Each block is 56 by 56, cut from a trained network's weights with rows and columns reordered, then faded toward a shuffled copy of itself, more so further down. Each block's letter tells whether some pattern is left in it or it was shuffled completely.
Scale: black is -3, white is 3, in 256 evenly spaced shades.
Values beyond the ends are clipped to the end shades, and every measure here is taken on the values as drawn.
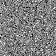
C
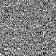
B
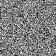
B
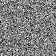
C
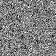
C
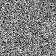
C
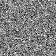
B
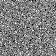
C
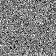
C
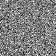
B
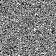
C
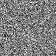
C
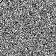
B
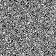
C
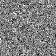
B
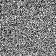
C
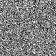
B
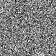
C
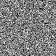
C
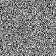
B
